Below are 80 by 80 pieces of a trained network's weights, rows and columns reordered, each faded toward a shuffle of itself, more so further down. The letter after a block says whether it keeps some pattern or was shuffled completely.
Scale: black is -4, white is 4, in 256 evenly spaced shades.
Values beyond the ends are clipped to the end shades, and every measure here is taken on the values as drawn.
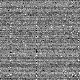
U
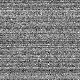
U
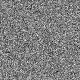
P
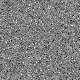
P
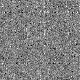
U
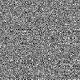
U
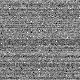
U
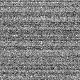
U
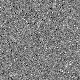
P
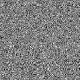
U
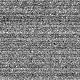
U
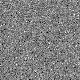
P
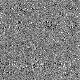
U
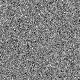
P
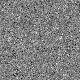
P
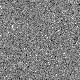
P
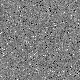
P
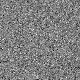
P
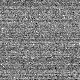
U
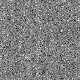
U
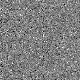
U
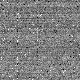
U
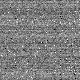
U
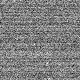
U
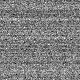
U
